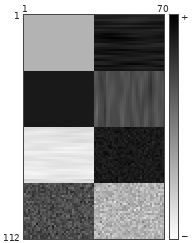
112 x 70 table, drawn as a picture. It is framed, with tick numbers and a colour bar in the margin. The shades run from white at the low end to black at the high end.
It is made of 4 by 2 panels. Panel 1,1: low, flat. Panel 1,2: very high, streaked across, faint in contrast. Panel 2,1: very high, flat. Panel 2,2: high, streaked downward, faint in contrast. Panel 3,1: very low, streaked across, faint in contrast. Panel 3,2: very high, fine-grained, faint in contrast. Panel 4,1: high, fine-grained. Panel 4,2: low, fine-grained.
